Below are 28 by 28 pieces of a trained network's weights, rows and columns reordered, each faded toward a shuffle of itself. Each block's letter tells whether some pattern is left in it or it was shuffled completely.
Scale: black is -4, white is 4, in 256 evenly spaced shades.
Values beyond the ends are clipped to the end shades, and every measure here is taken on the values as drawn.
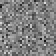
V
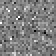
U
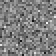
U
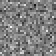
U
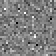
U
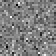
U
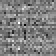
V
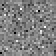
U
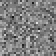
V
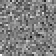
U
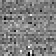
V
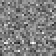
V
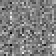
V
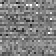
V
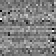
V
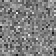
U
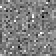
U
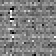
V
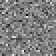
U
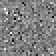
U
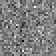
U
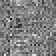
V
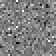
U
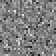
U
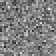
U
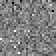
U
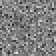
U
